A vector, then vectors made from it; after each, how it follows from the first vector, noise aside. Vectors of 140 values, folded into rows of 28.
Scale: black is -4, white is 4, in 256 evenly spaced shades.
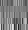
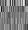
wrapped around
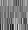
negated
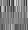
reversed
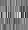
wrapped around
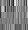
reversed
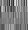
reversed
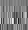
wrapped around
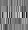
wrapped around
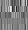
wrapped around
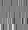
partly zeroed
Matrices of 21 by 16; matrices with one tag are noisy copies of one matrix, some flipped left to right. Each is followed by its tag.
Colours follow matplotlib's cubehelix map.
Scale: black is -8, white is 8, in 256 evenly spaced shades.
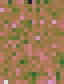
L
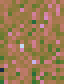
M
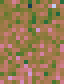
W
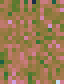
L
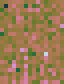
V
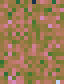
L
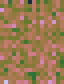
L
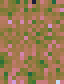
L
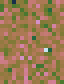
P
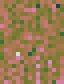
V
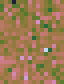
P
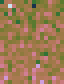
W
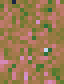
P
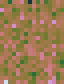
L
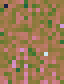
V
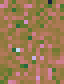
P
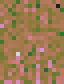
V
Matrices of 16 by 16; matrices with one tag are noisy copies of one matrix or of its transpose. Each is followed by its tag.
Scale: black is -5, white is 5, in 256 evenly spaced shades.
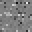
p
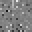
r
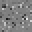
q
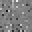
r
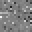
r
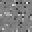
p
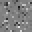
q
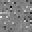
r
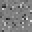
q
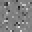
q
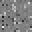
p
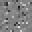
q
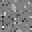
p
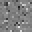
q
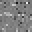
p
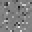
q
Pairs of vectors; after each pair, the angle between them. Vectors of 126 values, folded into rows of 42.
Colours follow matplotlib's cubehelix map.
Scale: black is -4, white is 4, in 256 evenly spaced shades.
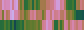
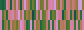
orthogonal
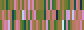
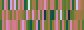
orthogonal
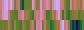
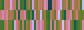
partly aligned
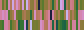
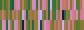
orthogonal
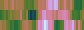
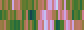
nearly parallel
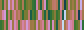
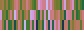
partly opposed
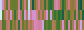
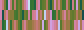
partly aligned
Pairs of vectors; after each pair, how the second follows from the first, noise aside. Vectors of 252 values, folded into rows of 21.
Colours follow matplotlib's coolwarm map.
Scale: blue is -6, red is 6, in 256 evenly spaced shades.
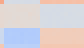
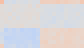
shrunk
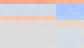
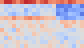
scaled up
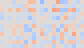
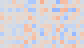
negated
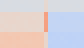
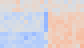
negated
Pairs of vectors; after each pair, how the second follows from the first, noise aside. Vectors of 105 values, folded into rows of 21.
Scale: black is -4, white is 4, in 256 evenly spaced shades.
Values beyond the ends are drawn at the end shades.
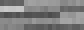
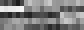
scaled up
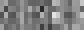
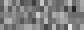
shuffled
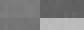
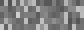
shuffled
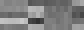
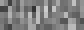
shuffled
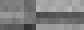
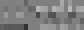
partly zeroed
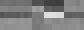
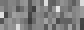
shuffled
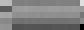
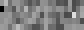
shuffled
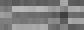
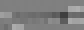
partly zeroed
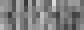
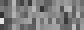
shuffled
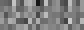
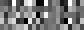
scaled up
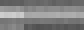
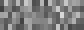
shuffled
